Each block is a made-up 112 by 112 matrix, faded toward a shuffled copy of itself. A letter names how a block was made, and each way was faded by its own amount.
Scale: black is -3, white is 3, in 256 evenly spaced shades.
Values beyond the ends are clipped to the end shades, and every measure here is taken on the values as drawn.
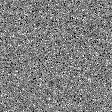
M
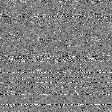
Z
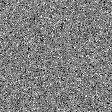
M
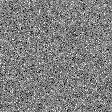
M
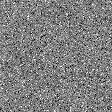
M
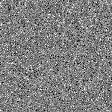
M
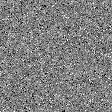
M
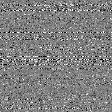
Z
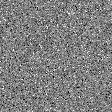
M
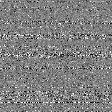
Z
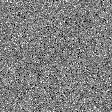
M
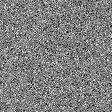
M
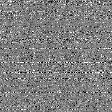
Z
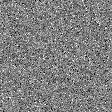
M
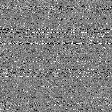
Z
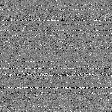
Z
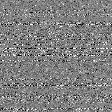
Z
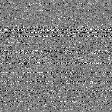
Z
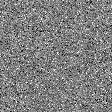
M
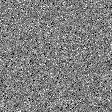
M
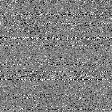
Z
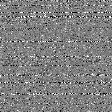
Z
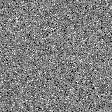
M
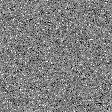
M
